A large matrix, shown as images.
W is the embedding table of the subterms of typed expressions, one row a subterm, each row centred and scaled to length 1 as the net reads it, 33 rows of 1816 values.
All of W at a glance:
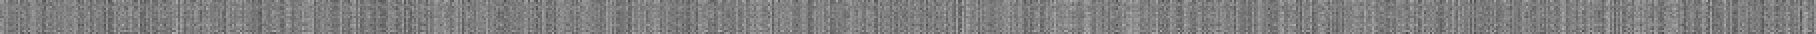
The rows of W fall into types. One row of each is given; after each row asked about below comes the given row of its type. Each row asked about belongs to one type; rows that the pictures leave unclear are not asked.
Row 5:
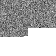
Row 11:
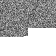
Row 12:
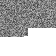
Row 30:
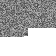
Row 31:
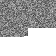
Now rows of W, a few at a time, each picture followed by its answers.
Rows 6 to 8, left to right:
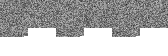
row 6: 30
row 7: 11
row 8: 11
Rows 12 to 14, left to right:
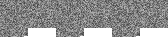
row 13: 30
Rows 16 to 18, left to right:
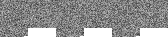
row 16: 5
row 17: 12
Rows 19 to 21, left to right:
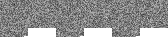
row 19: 30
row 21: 11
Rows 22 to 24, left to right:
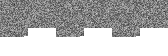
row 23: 31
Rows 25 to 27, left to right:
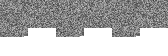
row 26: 11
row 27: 30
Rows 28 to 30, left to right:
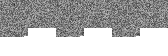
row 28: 30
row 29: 12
